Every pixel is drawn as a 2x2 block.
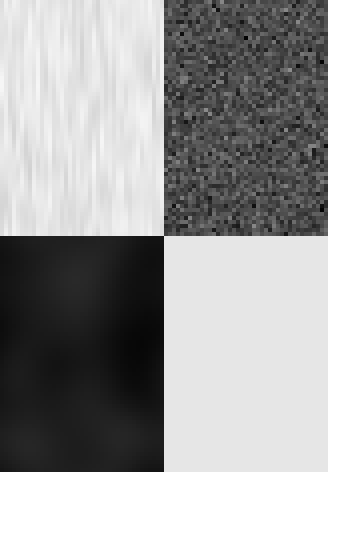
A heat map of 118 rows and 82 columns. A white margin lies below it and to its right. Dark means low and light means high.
It is made of 2 by 2 panels. Panel 1,1: very high, streaked downward, faint in contrast. Panel 1,2: low, fine-grained. Panel 2,1: very low, smooth, faint in contrast. Panel 2,2: very high, flat.
